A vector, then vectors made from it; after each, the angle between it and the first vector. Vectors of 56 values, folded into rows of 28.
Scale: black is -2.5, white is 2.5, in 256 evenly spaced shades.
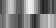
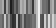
orthogonal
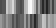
nearly parallel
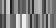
orthogonal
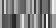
orthogonal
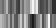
partly aligned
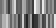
orthogonal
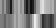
nearly opposite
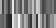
orthogonal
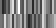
orthogonal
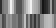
nearly parallel
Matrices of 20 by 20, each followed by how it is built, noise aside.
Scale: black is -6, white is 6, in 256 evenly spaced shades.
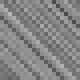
Toeplitz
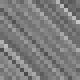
Toeplitz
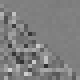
lower triangular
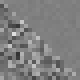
lower triangular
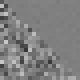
lower triangular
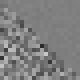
lower triangular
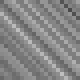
Toeplitz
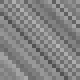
Toeplitz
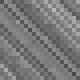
Toeplitz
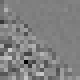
lower triangular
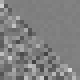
lower triangular
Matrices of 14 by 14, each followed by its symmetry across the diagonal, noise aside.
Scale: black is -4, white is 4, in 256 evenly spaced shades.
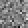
antisymmetric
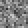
antisymmetric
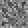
symmetric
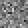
antisymmetric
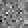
neither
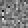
neither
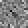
symmetric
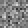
symmetric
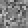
antisymmetric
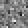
antisymmetric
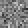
antisymmetric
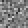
antisymmetric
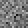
symmetric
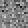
neither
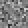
antisymmetric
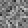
symmetric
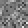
symmetric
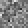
symmetric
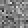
antisymmetric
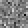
neither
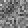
symmetric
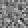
antisymmetric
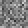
neither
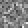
symmetric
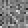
neither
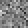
neither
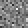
neither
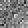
symmetric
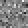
neither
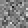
neither
